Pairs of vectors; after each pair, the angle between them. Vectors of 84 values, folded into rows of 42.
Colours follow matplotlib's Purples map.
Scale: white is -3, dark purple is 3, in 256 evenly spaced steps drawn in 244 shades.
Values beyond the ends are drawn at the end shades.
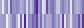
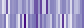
nearly parallel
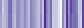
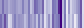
nearly opposite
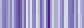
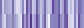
nearly opposite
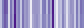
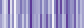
nearly opposite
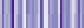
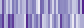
partly aligned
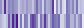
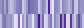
partly opposed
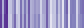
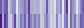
nearly parallel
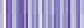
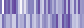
orthogonal
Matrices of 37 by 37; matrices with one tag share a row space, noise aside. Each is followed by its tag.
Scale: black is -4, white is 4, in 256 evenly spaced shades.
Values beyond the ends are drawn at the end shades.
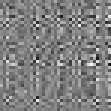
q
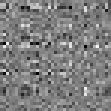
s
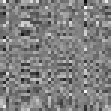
s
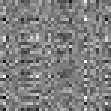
s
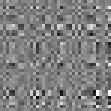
q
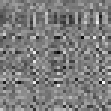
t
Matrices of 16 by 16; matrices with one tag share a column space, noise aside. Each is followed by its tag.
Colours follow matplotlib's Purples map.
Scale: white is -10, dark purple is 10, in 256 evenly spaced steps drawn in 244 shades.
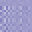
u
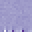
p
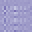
u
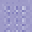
u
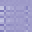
u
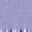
p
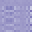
u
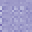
u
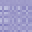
u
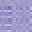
u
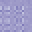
u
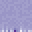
p
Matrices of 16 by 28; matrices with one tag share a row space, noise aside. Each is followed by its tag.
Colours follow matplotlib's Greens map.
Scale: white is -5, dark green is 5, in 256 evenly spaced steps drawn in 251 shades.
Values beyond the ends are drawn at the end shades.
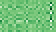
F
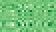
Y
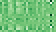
F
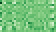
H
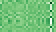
F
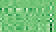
F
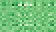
Y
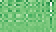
F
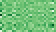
H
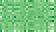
H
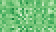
Y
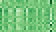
F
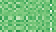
F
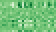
Y
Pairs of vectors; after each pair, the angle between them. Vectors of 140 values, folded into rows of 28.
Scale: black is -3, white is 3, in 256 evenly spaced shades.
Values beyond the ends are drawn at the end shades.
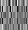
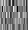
partly aligned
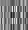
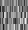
partly opposed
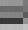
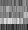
nearly opposite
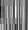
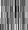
nearly opposite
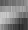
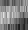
nearly parallel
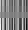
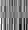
nearly parallel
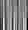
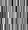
partly aligned
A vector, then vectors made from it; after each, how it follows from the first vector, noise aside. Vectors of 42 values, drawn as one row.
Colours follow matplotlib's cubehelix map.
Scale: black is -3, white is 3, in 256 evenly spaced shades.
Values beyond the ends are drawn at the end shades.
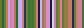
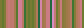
shrunk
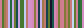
sign-scrambled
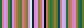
reversed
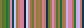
wrapped around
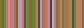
shrunk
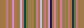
partly zeroed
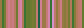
shrunk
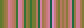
shrunk
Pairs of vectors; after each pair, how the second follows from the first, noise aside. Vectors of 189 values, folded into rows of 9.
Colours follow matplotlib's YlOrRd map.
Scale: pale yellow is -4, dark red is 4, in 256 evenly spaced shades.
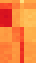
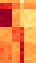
scaled up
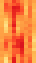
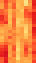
wrapped around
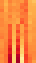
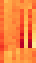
wrapped around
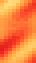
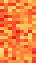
shuffled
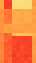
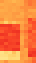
wrapped around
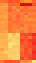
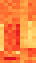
wrapped around
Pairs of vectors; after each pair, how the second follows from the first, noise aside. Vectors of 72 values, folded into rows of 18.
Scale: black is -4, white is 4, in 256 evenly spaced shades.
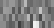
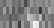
sign-scrambled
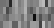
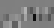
partly zeroed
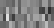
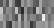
shuffled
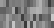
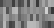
shuffled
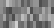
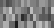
negated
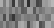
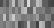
negated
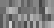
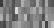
shuffled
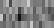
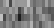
copied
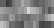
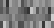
sign-scrambled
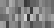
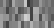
sign-scrambled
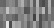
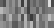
wrapped around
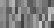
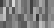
reversed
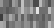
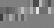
partly zeroed
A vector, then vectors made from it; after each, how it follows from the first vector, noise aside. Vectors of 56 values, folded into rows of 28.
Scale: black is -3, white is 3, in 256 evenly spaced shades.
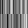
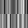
wrapped around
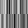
wrapped around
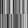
copied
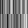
copied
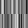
wrapped around
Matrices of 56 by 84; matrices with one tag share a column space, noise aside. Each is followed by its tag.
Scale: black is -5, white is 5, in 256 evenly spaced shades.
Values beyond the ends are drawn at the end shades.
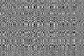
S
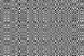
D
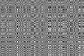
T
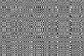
T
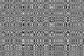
S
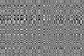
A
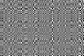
D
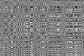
T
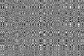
S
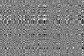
A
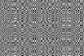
D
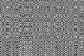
T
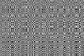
T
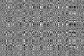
S
